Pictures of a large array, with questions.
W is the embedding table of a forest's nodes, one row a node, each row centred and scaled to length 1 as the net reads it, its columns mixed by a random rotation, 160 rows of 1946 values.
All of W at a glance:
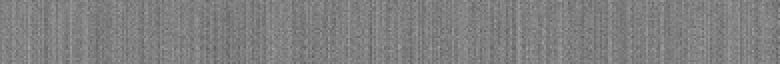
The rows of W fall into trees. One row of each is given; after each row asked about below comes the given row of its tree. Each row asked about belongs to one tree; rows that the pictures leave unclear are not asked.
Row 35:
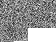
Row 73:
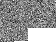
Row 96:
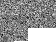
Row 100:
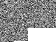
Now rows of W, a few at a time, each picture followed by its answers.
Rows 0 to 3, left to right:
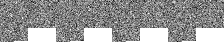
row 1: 73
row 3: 100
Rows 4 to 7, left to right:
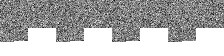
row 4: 73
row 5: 73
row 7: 35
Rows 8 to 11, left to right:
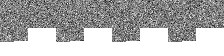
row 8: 35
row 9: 73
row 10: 73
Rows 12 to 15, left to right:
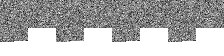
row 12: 73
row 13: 96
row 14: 73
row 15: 73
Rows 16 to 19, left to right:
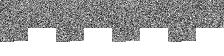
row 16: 73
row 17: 35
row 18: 35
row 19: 100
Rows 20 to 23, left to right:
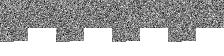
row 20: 35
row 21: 35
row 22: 100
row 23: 100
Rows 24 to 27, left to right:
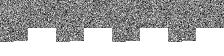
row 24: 35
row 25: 73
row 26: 100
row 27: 73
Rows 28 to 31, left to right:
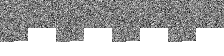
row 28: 100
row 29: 35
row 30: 73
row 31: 73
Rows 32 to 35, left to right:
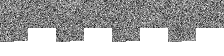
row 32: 35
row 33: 96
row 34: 100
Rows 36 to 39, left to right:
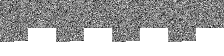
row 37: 73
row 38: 100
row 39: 100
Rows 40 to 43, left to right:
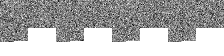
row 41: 73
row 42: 35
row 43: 35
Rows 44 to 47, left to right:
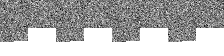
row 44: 100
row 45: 100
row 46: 100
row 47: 96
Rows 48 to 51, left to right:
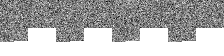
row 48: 100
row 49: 73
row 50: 35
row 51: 100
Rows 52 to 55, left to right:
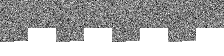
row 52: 73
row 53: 100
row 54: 35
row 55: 96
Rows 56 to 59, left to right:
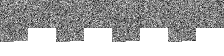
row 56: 35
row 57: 73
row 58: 100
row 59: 73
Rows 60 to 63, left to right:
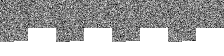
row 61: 100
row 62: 100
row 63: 73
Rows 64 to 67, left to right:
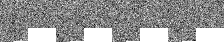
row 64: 35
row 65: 96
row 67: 73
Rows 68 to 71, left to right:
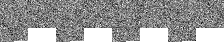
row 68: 35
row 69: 96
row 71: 73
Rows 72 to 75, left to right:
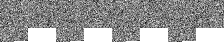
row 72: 73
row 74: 73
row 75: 100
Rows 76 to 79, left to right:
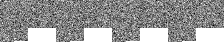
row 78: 100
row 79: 100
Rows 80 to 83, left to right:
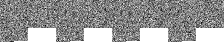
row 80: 100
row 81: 73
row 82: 73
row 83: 73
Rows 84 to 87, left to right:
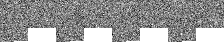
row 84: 100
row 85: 96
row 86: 96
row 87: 100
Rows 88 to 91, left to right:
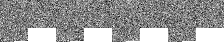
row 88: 73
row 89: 73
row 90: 35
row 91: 100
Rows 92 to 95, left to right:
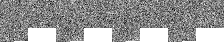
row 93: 35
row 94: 35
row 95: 100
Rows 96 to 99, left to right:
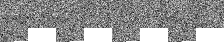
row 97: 100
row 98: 73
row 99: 100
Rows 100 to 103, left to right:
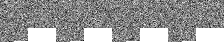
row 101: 73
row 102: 73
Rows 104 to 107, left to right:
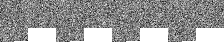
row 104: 73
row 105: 100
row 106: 73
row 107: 35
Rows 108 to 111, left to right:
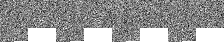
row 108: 73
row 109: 73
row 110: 35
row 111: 73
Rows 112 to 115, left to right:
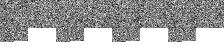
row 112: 100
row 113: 73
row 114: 100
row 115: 100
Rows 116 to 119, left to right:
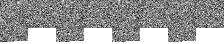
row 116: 96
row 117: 100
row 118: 100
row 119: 96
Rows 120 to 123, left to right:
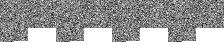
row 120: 100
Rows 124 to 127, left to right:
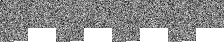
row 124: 100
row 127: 100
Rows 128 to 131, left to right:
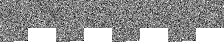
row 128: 73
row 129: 73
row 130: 35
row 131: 73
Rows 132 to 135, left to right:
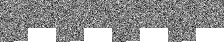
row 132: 100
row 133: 73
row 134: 100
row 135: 100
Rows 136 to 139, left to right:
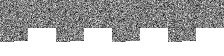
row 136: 73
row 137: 73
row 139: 100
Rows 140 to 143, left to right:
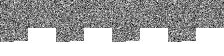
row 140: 100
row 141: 100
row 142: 35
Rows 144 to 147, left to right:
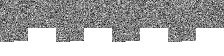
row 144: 100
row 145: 73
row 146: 100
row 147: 35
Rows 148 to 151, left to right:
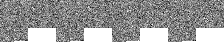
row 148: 73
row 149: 73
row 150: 96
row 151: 73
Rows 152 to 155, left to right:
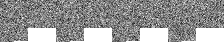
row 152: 100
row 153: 100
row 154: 96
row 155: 35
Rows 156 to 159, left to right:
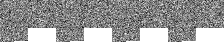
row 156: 73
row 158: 100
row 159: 100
